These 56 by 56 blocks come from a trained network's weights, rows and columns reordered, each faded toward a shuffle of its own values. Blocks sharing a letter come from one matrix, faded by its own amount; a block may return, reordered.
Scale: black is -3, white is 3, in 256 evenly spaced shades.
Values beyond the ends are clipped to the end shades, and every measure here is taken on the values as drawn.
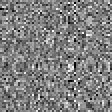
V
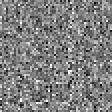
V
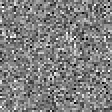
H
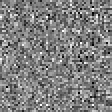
H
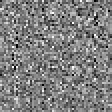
H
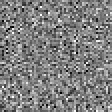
V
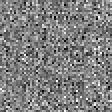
V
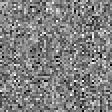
H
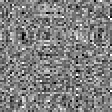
V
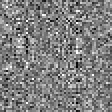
V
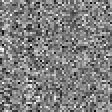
V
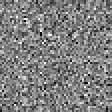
V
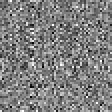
V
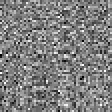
V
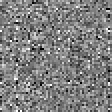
H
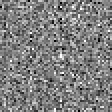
H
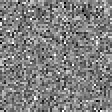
H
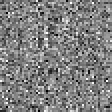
V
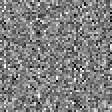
H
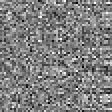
V
